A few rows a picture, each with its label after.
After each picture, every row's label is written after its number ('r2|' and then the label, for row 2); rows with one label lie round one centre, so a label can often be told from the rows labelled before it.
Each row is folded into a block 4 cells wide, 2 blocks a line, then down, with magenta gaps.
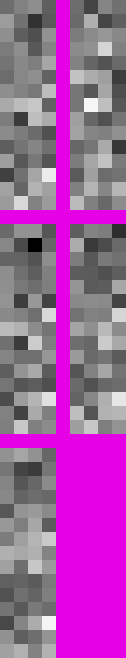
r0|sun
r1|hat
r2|sun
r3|sun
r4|sun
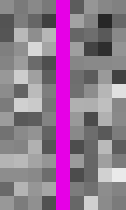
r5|hat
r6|sun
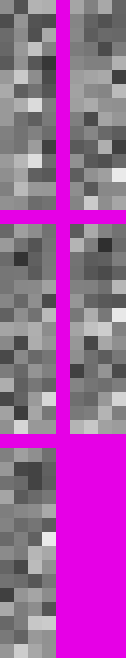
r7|hat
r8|sun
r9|sun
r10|sun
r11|sun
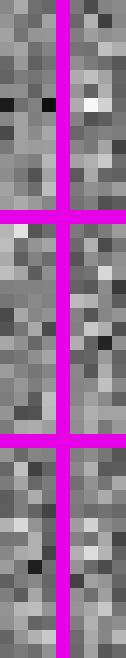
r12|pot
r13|hat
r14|pot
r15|hat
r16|hat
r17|hat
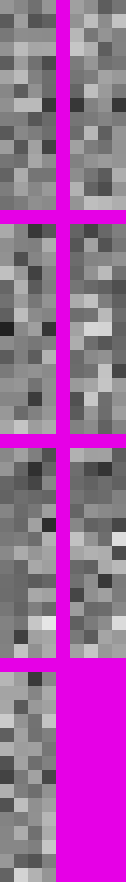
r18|hat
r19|pot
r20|pot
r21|hat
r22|sun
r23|sun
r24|pot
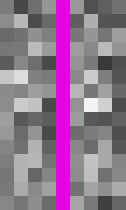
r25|hat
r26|hat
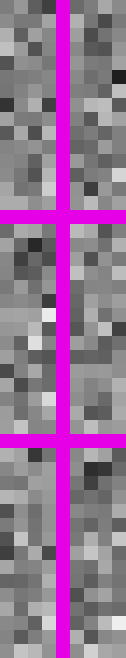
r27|pot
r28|sun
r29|sun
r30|pot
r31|pot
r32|sun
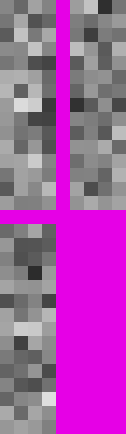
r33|hat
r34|pot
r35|sun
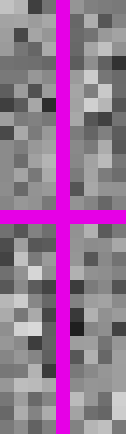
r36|pot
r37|hat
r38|hat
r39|pot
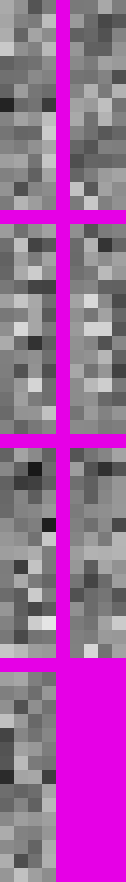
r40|pot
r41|sun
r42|hat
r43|hat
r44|sun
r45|sun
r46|pot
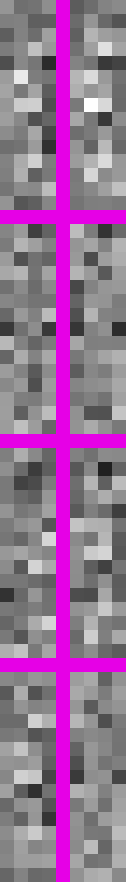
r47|hat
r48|hat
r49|pot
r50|pot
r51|sun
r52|hat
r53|hat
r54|pot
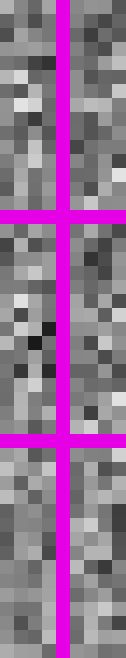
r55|hat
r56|sun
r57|hat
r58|sun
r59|pot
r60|hat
